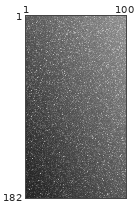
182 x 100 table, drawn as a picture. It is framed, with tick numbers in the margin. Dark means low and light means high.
Odd rows or columns: none. Mirror symmetry: none. Average level on the scale: 40%. Slope: up to the top right. Ninth with the lowest average: bottom left. Ninth with the highest average: top right.
